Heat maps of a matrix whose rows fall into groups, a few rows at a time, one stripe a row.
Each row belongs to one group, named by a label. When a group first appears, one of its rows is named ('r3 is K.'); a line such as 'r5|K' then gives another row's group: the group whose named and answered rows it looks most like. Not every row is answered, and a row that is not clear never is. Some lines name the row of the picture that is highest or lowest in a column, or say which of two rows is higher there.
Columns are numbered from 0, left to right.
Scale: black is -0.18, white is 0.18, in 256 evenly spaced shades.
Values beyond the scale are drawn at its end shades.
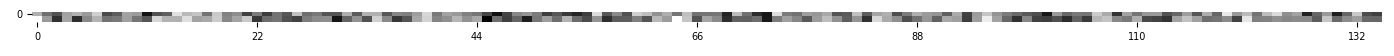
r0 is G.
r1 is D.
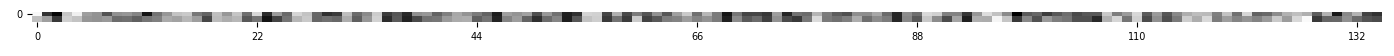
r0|G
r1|G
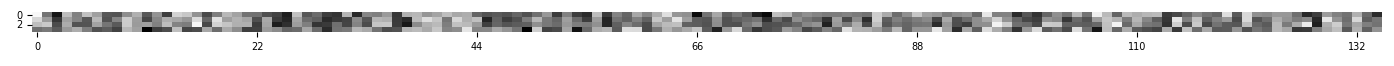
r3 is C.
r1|D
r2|D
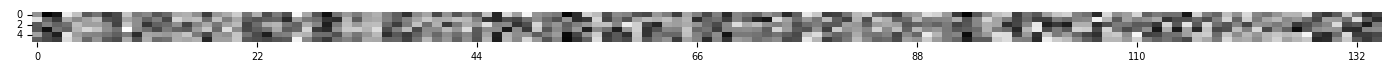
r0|G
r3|C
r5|G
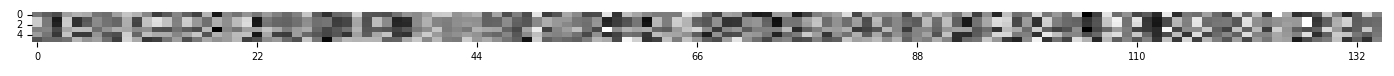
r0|C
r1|D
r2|D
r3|C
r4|D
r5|C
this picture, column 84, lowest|3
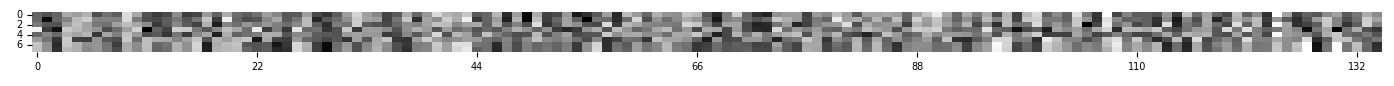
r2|C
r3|G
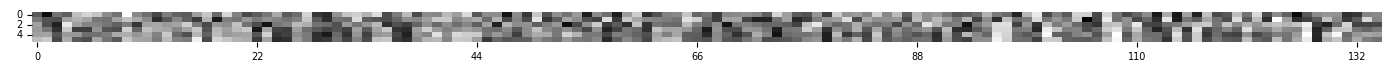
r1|C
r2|G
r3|D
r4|D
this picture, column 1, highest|5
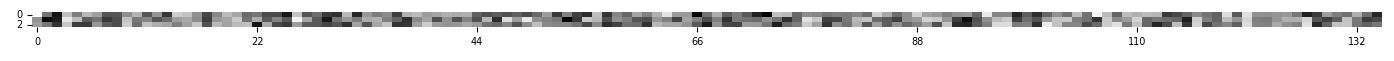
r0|G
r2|D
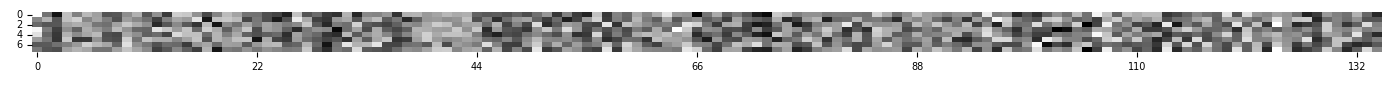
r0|G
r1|G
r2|C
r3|D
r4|G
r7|C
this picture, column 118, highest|4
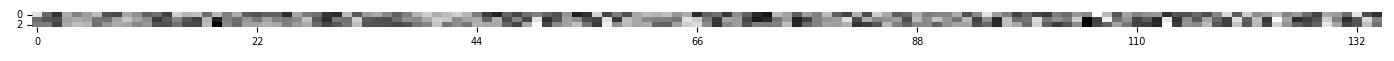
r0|G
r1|C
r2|C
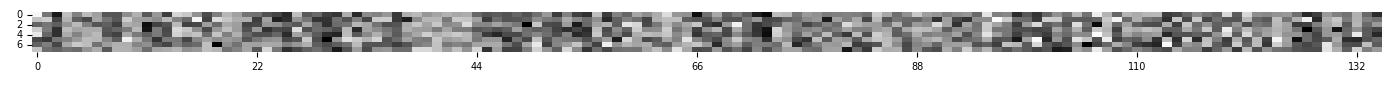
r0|G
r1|D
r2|C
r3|G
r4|G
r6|C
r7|D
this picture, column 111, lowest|6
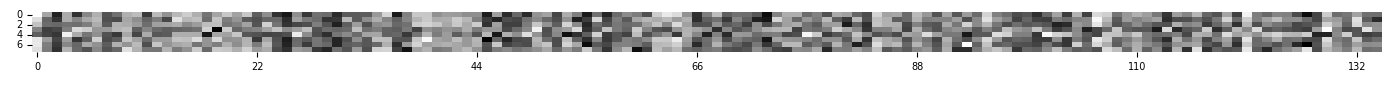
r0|D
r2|D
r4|G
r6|D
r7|D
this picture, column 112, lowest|3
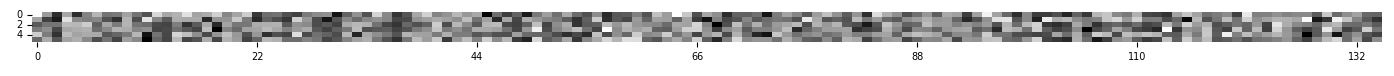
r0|D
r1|G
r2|C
